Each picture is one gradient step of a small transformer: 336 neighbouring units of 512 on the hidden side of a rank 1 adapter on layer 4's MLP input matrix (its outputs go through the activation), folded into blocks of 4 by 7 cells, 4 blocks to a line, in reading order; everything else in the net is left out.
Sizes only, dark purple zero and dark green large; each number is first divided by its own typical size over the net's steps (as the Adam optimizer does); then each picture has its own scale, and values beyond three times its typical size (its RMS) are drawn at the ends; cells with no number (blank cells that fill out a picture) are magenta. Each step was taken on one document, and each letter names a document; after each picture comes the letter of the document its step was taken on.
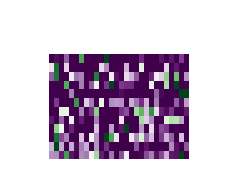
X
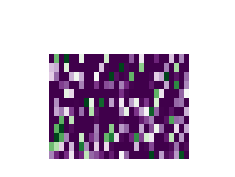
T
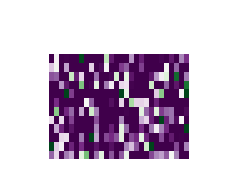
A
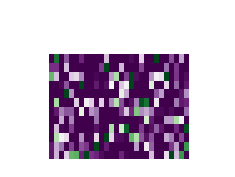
T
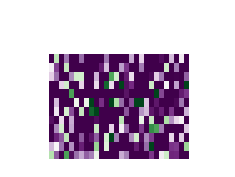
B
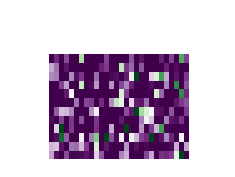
A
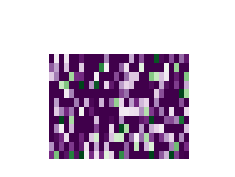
T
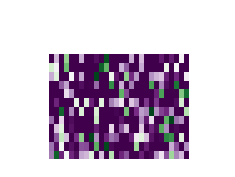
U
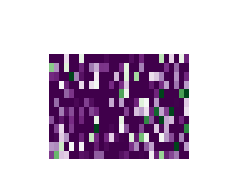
A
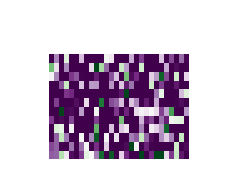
U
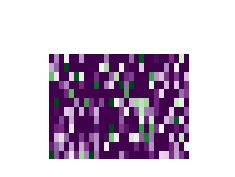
B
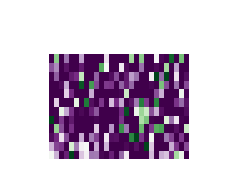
T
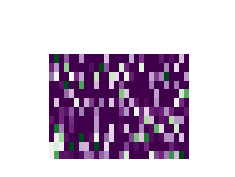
X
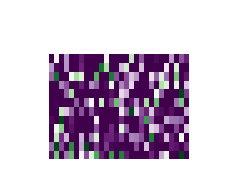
T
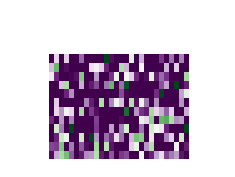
U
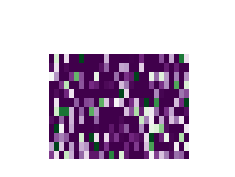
A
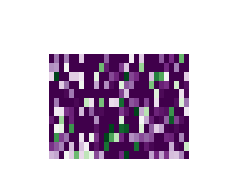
X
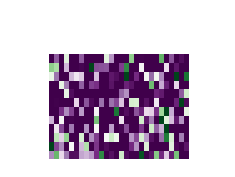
U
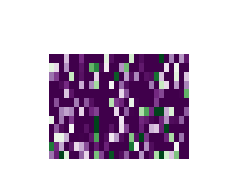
U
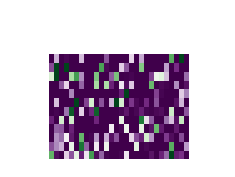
X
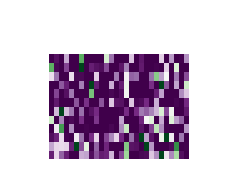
A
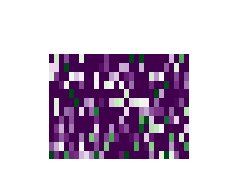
B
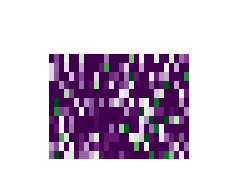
T
